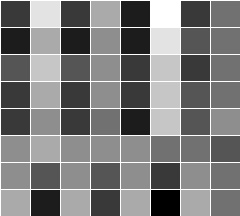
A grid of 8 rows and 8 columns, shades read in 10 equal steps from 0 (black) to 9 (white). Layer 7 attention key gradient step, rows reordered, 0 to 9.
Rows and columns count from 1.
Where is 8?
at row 1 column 2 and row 2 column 6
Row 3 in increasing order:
2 2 3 3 4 5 7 7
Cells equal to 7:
4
